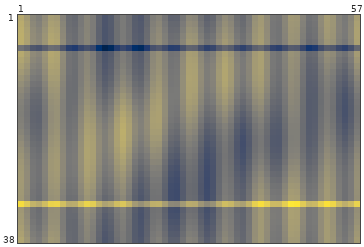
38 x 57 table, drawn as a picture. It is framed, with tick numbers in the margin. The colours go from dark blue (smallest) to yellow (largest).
Upright stripes repeat 10 times across the table. Rows 6 and 32 stand out from the rest. No overall slope runs across the table. On average the colour sits 50% of the way up the scale.
